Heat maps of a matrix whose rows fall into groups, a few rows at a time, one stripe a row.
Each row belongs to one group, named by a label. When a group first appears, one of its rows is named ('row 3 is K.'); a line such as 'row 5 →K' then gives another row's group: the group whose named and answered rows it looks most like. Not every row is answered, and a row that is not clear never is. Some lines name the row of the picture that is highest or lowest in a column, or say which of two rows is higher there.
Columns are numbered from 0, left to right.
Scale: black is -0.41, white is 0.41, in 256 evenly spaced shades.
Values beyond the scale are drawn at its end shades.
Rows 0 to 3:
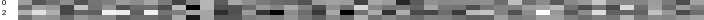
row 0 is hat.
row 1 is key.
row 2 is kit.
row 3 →key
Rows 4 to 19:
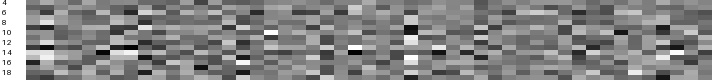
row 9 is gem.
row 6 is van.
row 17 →key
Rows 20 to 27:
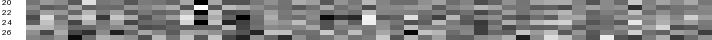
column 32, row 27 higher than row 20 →Yes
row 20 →key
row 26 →van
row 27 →kit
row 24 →key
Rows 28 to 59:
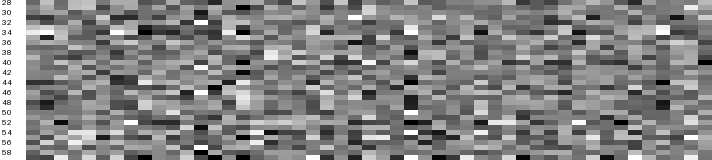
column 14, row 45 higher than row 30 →Yes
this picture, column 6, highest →34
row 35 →hat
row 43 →van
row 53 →key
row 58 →key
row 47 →hat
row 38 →van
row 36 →kit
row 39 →van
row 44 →gem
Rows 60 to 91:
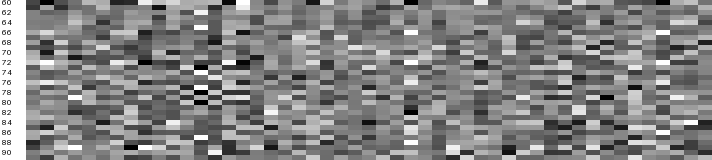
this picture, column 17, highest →82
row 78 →key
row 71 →van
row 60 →gem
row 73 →key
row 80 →key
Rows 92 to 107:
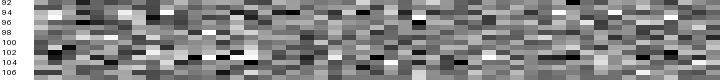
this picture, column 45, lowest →102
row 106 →hat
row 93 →hat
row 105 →kit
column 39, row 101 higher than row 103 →No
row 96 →van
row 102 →gem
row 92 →van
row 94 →kit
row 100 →hat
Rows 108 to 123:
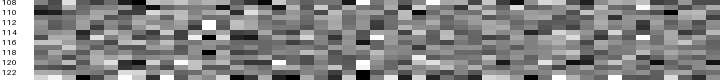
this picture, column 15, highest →110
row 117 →van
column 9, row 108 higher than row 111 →Yes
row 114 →kit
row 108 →van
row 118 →key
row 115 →key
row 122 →kit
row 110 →gem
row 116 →kit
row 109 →hat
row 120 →van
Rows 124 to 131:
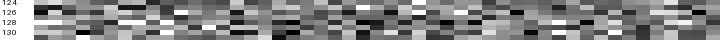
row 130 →kit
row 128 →kit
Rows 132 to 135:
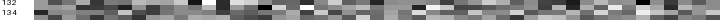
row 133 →van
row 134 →hat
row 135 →van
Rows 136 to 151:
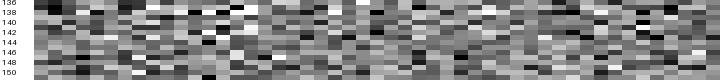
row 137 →gem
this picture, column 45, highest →139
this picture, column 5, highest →143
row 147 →van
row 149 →kit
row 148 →gem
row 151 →key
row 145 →kit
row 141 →hat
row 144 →key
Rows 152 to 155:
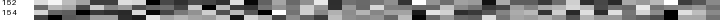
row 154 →van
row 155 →gem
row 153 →key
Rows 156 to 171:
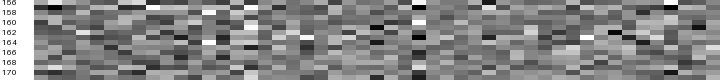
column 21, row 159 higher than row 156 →Yes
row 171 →hat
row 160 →hat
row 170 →gem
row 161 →hat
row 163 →van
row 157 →gem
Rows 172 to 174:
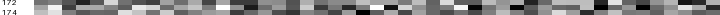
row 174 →kit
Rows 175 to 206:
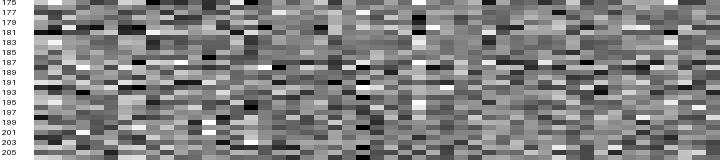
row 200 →kit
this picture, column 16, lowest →180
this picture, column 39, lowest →187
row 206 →kit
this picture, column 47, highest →196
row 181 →gem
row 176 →key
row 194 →kit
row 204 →kit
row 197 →kit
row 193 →van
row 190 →van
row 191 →kit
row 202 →gem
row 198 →hat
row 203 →hat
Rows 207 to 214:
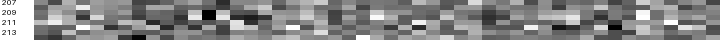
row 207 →hat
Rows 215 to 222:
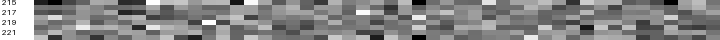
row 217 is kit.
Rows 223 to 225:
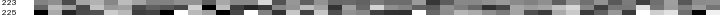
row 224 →key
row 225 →hat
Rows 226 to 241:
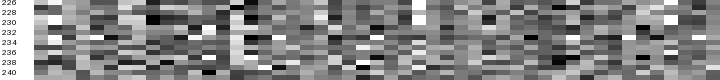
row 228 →hat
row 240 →key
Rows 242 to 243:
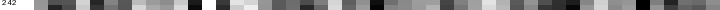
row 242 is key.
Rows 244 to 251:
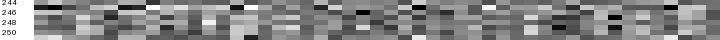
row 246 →kit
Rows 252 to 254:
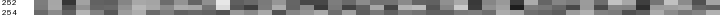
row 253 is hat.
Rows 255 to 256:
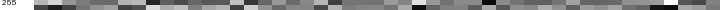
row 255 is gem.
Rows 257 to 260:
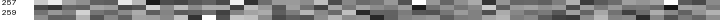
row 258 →gem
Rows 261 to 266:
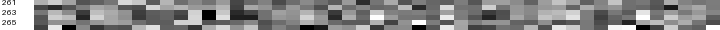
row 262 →gem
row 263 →key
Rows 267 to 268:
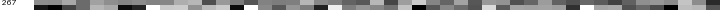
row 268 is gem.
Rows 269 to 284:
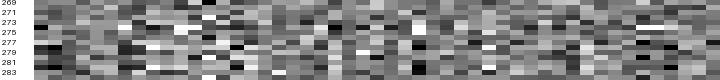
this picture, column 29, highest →279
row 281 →gem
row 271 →gem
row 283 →van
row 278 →gem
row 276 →key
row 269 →key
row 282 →gem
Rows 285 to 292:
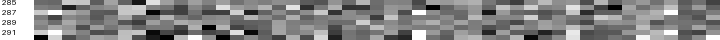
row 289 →van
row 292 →hat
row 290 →key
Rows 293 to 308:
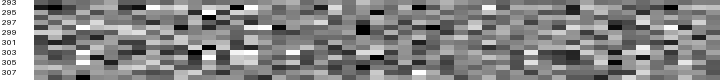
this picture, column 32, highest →294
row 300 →hat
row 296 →key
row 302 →key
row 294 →gem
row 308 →van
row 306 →kit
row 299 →kit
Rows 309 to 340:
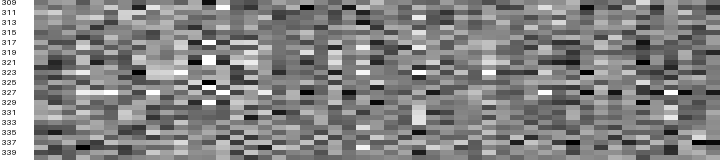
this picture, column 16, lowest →338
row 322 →gem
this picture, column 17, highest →338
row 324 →gem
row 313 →kit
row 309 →key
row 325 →key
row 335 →gem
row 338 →van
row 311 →kit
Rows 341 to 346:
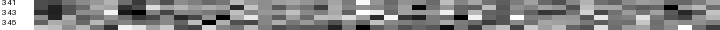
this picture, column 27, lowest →342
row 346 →kit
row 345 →key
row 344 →hat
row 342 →gem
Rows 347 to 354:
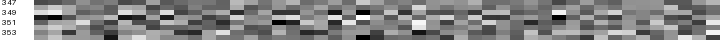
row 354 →kit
